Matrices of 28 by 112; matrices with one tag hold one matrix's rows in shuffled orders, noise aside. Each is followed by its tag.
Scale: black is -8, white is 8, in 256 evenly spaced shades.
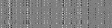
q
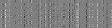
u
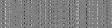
u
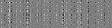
q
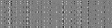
q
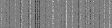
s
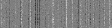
s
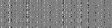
q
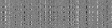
u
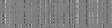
u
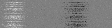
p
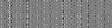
q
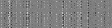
q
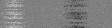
p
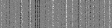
s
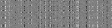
u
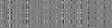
q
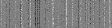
s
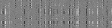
u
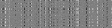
u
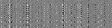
q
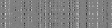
u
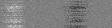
p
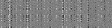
q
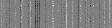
s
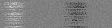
p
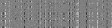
u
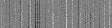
s
